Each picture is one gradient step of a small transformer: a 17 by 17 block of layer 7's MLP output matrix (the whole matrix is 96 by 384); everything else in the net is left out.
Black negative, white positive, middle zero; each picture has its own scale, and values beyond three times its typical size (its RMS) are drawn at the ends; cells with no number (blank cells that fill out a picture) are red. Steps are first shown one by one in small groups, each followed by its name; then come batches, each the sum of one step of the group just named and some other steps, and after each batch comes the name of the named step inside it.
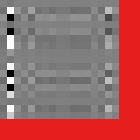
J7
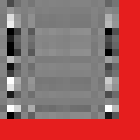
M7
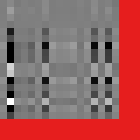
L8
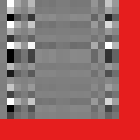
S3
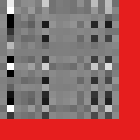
J7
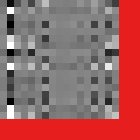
J7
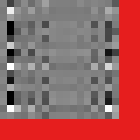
M7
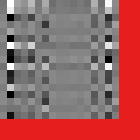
S3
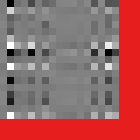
S3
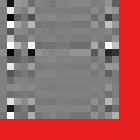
S3
